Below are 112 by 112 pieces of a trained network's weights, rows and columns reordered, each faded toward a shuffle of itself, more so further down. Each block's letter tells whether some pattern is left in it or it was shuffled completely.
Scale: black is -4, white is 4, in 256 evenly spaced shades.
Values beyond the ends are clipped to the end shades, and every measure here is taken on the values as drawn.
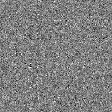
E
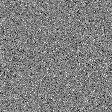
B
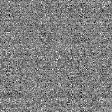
E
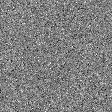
B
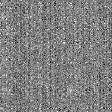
E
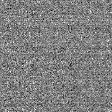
E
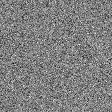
B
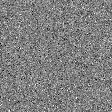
B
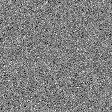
B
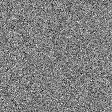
B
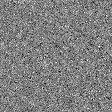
B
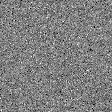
B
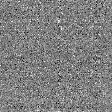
E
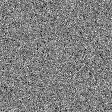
B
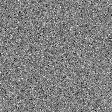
B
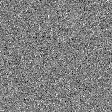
B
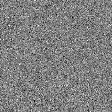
E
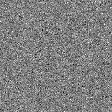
E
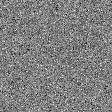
B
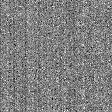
E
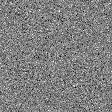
B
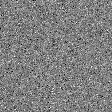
B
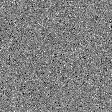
B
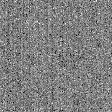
E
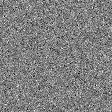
B
